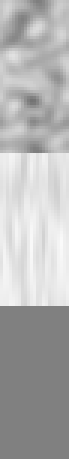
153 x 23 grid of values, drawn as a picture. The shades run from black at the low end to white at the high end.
It is made of 3 by 1 panels. Panel 1,1: high, blotchy. Panel 2,1: very high, streaked downward, faint in contrast. Panel 3,1: middling, flat.
